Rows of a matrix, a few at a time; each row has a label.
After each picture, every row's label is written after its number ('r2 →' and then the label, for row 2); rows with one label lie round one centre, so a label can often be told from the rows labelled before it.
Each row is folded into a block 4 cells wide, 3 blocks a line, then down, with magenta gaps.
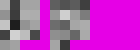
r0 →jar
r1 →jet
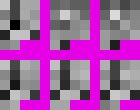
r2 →jar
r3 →jet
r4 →jet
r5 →jar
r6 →jar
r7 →jar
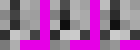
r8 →jar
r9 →jar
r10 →jar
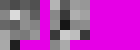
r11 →jet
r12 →jar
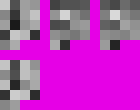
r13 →jar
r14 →jet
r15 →jet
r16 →jar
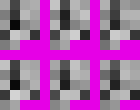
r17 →jar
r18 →jar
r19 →jar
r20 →jar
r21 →jar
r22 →jar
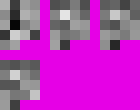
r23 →jar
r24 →jet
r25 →jet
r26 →jet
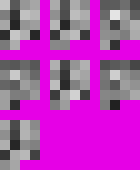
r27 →jar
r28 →jar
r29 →jet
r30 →jet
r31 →jar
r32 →jet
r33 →jar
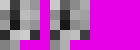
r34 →jar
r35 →jar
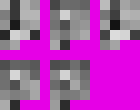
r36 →jar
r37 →jet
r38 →jar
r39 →jet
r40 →jet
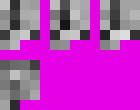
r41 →jar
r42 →jar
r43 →jar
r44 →jet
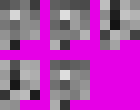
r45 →jet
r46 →jet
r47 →jar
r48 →jar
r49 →jet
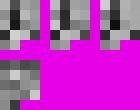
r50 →jar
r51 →jar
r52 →jar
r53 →jet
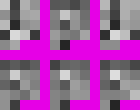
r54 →jar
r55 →jet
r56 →jar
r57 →jet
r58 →jet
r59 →jet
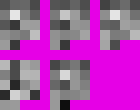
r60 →jet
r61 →jet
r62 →jet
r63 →jar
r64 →jet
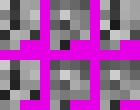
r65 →jar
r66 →jet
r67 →jar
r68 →jar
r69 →jet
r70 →jet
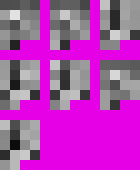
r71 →jet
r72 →jet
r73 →jar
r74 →jar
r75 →jar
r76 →jet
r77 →jar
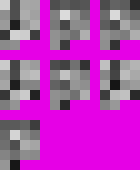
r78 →jar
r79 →jet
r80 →jet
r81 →jar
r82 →jet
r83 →jar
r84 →jet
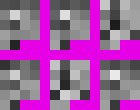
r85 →jet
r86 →jet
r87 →jar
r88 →jet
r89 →jar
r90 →jet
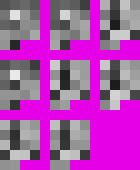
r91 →jet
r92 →jet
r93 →jar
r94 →jet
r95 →jar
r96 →jar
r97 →jar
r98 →jar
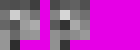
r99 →jet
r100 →jet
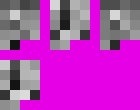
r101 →jet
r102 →jar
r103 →jet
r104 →jar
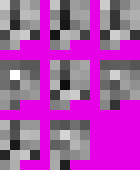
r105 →jar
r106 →jar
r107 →jar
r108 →jet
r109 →jar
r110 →jet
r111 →jar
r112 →jet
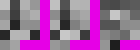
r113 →jar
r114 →jar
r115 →jet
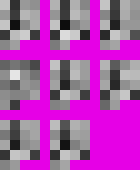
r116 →jar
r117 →jar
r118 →jar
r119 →jet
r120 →jar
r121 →jar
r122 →jar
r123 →jar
